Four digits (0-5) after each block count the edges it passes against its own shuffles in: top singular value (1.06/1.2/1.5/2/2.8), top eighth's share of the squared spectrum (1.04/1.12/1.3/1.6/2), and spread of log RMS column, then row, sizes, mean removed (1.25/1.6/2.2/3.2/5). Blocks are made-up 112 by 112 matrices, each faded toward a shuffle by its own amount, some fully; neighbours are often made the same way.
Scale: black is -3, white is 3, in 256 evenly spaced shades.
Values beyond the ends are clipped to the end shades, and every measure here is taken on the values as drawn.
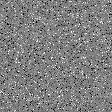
0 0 0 0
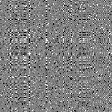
5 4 3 3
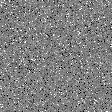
0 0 0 0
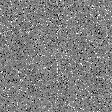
3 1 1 0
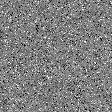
0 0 0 0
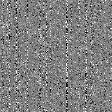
2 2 4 0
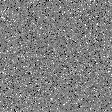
0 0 0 0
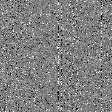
2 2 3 0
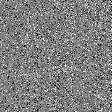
0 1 2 0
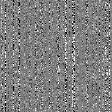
2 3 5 0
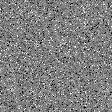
0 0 0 0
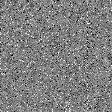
1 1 1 0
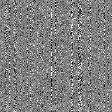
2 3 4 0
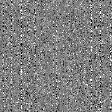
2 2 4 0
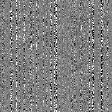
2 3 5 0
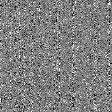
1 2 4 0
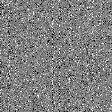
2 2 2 0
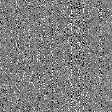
2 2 3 0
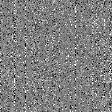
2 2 3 0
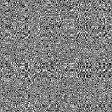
5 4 3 3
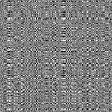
5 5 4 4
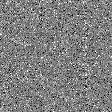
3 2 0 0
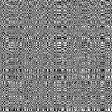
5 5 4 4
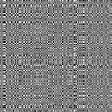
5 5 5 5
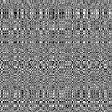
5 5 4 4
